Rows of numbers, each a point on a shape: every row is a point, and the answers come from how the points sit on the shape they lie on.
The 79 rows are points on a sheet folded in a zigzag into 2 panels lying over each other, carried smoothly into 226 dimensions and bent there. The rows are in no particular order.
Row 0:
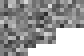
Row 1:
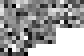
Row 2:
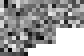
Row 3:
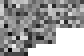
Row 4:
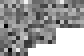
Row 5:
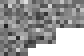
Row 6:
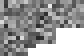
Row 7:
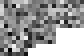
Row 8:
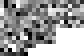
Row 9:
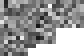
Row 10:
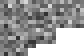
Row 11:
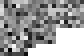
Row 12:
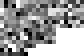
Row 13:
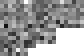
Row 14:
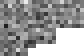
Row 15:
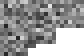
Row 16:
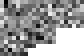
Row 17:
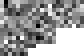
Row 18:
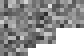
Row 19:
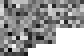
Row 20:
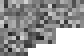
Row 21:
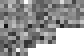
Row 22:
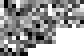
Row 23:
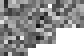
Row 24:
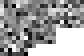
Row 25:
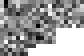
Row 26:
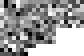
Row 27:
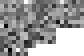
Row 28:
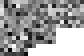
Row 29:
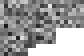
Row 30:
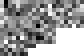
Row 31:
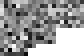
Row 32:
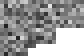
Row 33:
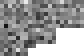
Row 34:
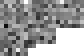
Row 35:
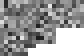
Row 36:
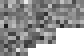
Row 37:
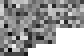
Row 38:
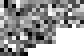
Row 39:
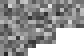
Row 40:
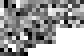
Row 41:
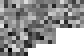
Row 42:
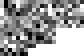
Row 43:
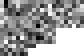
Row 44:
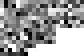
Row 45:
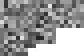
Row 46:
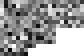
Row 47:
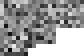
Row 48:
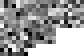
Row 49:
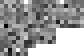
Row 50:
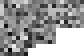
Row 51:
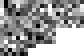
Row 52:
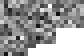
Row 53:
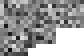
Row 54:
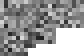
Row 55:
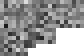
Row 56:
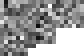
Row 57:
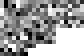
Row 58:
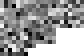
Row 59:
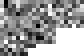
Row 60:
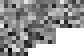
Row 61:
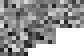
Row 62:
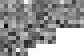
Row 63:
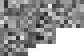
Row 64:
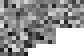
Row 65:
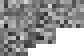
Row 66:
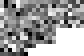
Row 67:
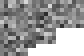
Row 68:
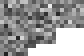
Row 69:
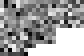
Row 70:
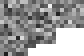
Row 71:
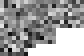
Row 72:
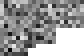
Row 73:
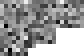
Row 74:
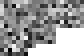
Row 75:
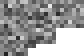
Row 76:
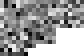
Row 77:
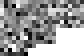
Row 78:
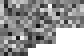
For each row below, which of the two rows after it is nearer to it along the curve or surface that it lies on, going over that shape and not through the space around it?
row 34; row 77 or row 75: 75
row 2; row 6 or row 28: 6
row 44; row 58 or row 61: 58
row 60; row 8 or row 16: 16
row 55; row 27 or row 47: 27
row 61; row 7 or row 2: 2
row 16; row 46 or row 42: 42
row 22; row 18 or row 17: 17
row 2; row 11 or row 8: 8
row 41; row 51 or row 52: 51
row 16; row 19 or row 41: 41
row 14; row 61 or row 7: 7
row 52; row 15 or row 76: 15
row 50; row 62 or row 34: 34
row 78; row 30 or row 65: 30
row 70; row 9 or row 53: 53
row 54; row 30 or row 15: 30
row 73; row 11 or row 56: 11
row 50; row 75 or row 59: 75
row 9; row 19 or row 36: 36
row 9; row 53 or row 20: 20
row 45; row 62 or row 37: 62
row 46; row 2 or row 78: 78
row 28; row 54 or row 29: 29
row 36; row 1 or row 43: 43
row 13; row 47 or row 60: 60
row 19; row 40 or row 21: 40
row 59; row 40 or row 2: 2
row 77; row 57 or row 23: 57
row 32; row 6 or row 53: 53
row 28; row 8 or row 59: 8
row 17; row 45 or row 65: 45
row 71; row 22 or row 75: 22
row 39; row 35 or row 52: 52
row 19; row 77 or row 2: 77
